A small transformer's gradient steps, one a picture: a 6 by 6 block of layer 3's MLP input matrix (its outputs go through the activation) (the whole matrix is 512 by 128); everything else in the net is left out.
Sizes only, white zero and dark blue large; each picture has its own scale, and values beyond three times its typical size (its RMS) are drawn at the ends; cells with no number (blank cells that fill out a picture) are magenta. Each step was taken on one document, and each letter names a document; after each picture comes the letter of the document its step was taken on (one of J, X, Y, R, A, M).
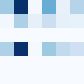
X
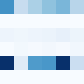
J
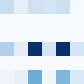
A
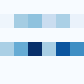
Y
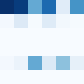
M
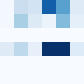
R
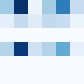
X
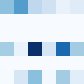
A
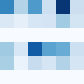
R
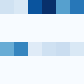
A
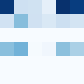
M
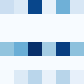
A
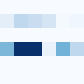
Y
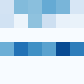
A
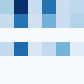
X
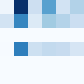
X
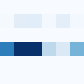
Y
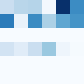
R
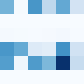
J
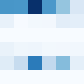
M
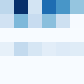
X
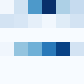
R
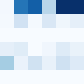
M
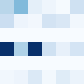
A
